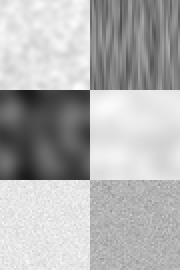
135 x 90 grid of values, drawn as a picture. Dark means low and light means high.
The table splits into 3 rows of 2 panels. Panel 1,1: very high, blotchy, faint in contrast. Panel 1,2: middling, streaked downward. Panel 2,1: low, smooth. Panel 2,2: very high, smooth, faint in contrast. Panel 3,1: very high, fine-grained, faint in contrast. Panel 3,2: high, fine-grained, faint in contrast.
